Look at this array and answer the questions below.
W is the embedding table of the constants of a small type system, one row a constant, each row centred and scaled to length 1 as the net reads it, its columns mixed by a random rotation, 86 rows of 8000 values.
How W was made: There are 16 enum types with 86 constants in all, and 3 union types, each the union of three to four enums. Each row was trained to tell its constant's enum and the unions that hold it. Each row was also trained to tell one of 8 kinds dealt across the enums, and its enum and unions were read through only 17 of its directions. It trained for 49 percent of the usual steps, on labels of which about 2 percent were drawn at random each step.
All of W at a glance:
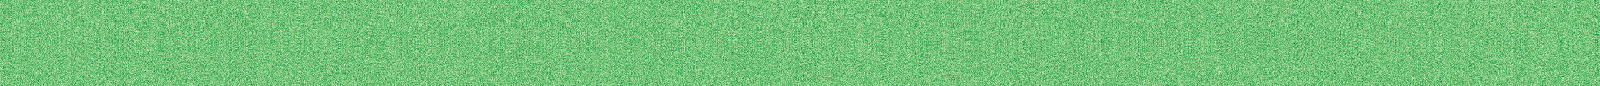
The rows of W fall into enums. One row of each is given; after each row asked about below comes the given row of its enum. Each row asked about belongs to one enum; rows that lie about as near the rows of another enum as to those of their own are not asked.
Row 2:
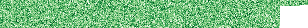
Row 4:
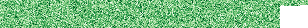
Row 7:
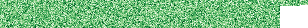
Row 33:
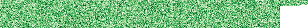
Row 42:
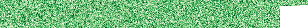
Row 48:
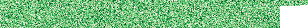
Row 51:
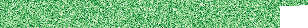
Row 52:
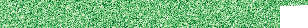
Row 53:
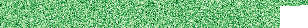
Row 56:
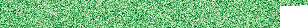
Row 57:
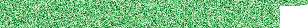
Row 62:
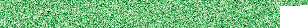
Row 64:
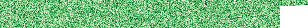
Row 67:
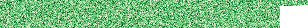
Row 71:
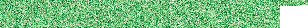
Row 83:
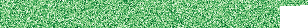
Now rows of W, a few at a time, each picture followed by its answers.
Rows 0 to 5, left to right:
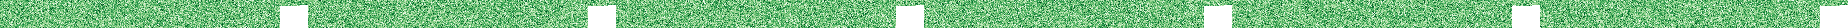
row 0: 2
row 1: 57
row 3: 64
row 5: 2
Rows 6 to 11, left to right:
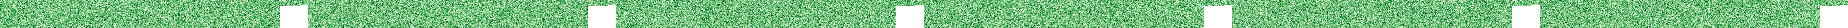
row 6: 56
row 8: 71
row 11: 2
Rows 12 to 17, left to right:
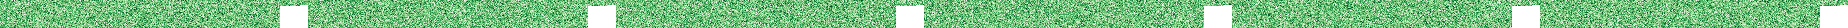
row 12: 71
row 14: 64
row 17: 67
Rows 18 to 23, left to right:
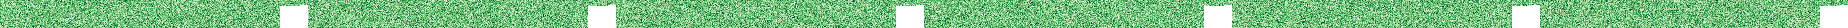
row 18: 83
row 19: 71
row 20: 52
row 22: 64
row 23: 53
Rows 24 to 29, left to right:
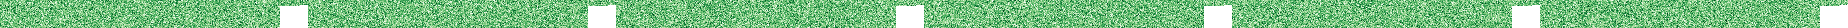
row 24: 53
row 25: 83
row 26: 53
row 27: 64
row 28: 2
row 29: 33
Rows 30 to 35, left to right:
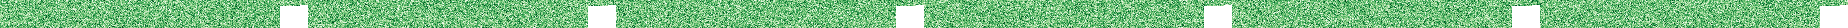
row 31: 42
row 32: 51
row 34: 42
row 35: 83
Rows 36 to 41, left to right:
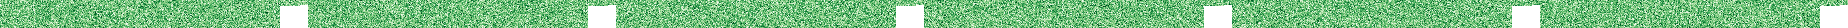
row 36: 33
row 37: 2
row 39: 42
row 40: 42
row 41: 48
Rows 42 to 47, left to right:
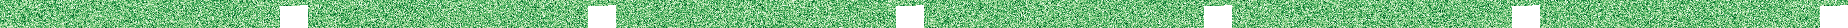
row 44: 48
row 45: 51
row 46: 33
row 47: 67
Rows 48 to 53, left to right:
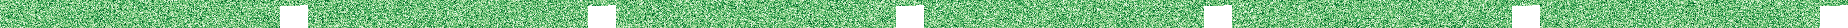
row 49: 67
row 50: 42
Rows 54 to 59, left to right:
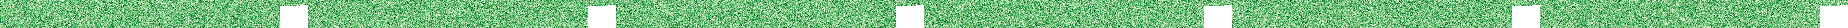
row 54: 83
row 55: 67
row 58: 64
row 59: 33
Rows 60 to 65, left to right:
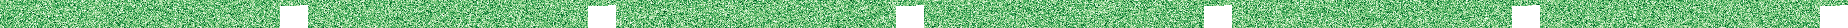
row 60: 57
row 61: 71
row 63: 7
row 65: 2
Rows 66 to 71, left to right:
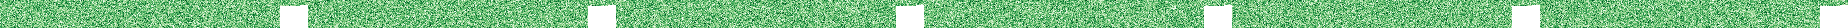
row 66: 71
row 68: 56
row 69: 48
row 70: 57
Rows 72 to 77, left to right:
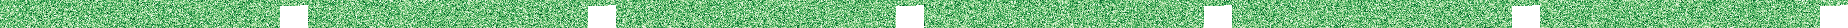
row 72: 67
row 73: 57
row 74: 67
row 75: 53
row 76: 42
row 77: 33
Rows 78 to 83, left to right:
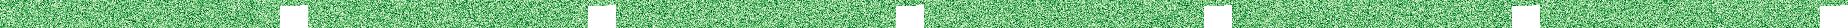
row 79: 33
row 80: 7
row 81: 4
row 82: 56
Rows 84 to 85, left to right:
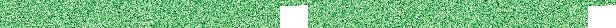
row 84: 64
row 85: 53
